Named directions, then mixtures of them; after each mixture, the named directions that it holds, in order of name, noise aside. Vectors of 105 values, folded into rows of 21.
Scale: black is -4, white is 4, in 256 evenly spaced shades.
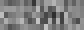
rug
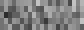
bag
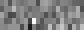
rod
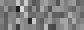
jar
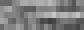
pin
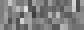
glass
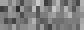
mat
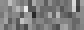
glass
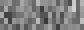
bag, glass, rug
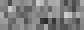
mat, pin, rug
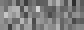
bag, jar, rug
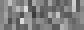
glass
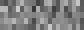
mat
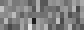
glass, rod, rug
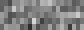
pin, rod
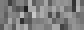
glass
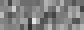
rod, rug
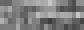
pin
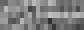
glass, pin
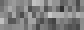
glass, mat, pin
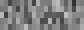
glass, mat, rug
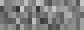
bag, jar, mat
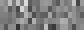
glass, jar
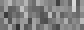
bag, glass, jar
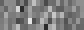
jar, rug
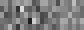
bag, jar, rod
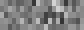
mat, rug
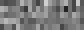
glass, mat, pin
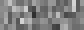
glass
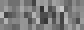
bag, rug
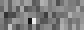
bag, jar, rod
